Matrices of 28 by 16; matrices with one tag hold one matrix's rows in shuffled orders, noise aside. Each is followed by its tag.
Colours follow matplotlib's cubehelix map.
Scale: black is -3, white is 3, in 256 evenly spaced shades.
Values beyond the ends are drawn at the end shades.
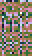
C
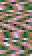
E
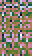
C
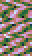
E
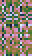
C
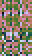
C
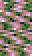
E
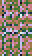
C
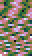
E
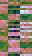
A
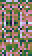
C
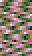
E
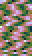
E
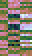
A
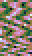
E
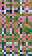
C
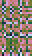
C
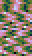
E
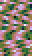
E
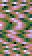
E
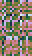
C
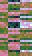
A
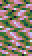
E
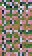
C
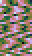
E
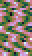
E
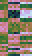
A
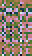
C
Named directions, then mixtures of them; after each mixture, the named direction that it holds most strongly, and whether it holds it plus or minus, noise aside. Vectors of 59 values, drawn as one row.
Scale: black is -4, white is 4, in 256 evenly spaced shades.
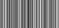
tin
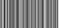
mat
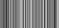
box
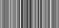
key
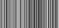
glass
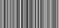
key, plus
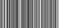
tin, plus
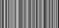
mat, minus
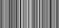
key, minus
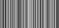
tin, minus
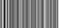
mat, plus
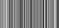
box, minus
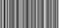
mat, plus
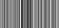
key, plus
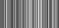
glass, minus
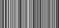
tin, minus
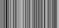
box, plus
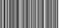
mat, plus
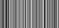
box, plus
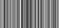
key, plus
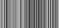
glass, plus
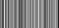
mat, minus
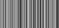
tin, minus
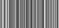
mat, plus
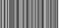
mat, plus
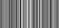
key, minus
